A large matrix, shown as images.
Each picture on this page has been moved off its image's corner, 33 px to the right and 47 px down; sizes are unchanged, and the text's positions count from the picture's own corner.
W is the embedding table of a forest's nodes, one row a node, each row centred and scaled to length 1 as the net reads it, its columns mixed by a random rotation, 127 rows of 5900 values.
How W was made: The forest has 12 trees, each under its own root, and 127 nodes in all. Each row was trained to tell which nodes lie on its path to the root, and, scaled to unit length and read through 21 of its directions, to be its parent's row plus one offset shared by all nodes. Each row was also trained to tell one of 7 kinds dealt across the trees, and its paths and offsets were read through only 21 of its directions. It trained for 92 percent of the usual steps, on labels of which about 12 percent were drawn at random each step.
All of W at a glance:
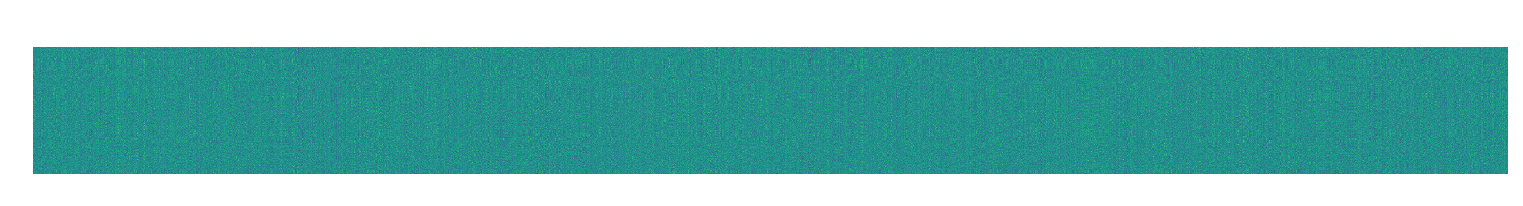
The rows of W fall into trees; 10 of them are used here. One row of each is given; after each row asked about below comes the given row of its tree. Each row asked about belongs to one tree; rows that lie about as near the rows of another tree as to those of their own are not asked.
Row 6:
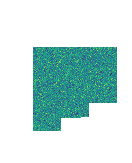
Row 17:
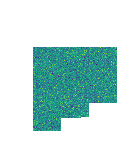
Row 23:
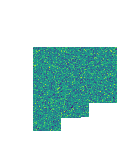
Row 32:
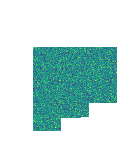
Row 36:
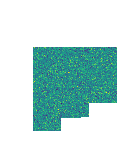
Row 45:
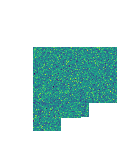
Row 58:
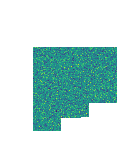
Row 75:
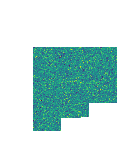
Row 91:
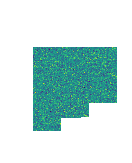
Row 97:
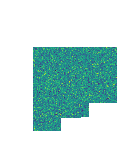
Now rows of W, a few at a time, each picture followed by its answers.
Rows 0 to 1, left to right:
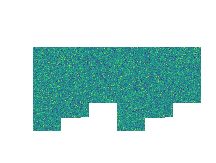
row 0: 6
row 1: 45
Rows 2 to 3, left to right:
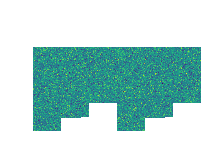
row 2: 58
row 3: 45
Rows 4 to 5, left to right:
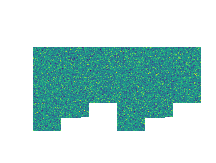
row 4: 75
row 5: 91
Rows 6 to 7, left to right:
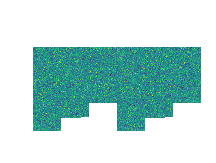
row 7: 45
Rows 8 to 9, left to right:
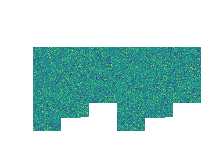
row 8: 17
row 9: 6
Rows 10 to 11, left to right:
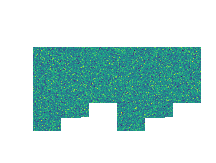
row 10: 91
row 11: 45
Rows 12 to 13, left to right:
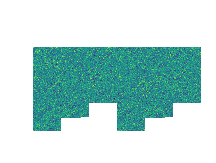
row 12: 23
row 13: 75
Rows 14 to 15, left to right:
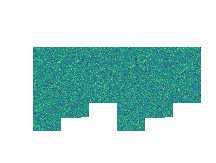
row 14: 6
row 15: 32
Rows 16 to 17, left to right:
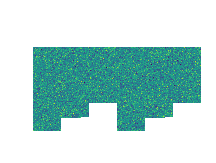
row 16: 75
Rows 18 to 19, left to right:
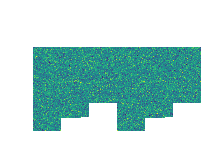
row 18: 75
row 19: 75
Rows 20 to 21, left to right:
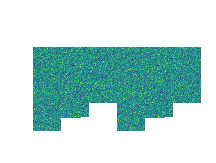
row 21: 6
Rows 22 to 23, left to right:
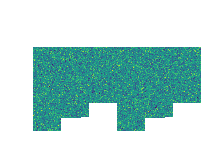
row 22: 32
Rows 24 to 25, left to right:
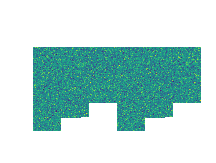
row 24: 58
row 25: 91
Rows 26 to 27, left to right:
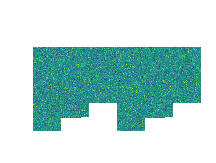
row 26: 58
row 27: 75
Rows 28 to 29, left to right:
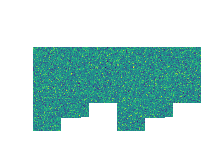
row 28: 45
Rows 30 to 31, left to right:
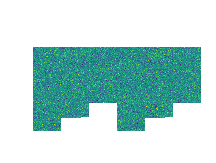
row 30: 17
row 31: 17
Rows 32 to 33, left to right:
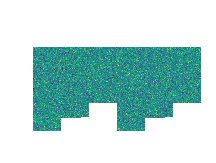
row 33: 97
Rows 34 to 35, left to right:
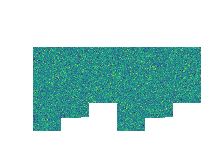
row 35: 91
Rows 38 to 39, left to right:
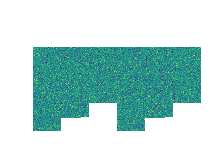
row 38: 45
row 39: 36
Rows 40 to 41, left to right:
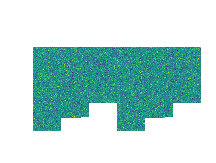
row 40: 6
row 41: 97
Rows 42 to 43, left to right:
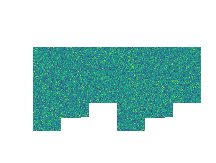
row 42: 45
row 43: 75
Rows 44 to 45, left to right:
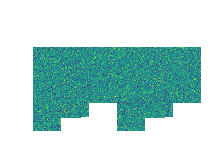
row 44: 91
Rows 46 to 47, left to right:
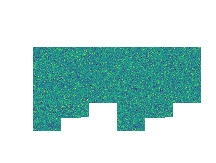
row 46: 17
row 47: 6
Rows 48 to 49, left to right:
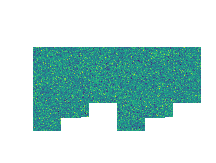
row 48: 91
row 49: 17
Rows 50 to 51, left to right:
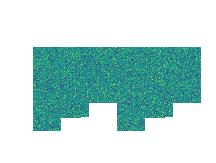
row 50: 6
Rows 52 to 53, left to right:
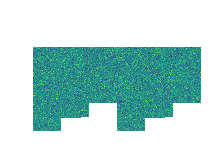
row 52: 58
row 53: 45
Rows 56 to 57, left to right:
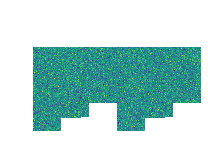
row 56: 6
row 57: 75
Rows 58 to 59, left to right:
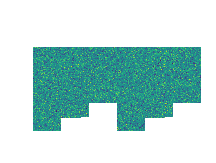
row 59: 17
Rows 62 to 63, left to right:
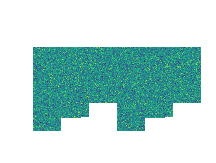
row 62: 6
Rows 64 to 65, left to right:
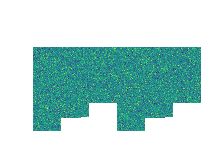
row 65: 58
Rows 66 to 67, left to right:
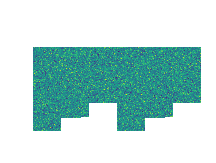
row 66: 17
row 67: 91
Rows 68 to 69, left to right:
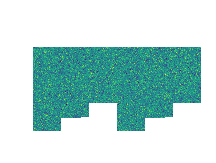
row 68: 75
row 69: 36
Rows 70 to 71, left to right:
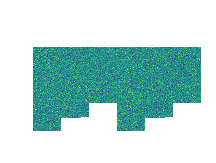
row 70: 75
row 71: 6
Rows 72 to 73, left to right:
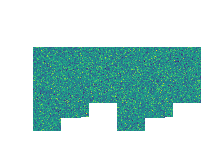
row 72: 91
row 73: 17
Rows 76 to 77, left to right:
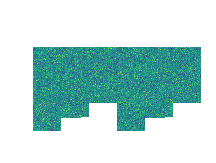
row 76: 58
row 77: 17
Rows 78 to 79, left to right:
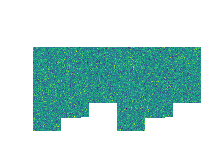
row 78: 6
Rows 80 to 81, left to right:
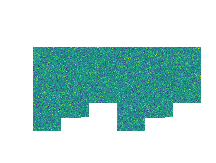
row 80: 45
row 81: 91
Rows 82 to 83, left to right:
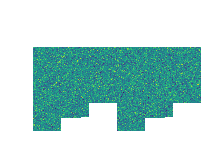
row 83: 97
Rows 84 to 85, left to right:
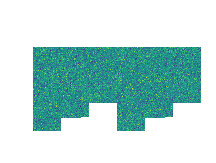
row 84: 58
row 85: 45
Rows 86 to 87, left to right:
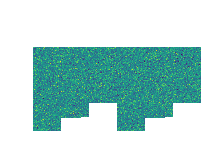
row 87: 17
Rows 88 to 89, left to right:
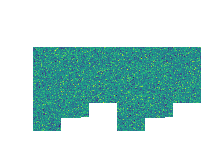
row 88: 17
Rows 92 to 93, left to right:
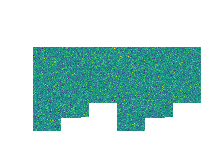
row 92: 91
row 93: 75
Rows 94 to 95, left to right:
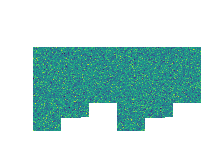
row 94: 23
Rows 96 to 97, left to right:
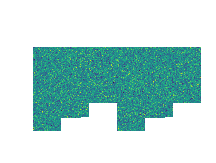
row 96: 17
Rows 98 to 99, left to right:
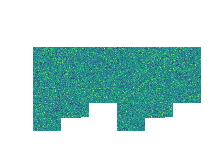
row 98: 58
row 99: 17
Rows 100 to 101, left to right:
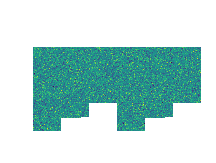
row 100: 45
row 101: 32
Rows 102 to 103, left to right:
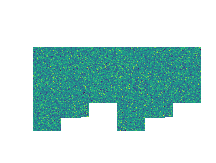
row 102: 91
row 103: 45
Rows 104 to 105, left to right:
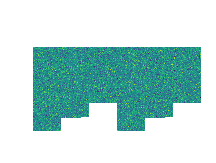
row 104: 6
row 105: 75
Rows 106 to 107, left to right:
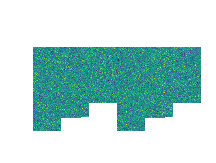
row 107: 17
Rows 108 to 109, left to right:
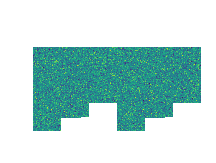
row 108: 91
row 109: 97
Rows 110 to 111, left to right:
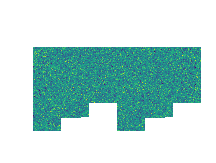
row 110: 23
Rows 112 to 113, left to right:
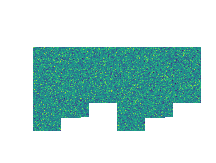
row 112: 97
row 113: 6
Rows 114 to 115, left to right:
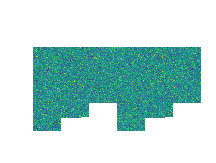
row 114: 75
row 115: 45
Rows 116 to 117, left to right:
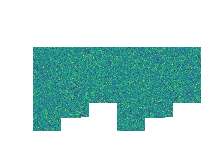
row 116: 36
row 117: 75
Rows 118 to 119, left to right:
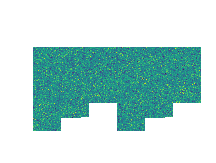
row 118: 58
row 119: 91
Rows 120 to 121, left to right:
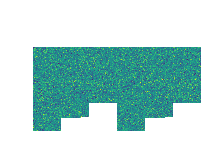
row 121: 6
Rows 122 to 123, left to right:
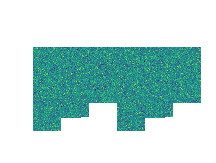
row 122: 45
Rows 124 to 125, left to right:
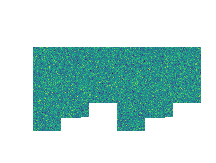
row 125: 91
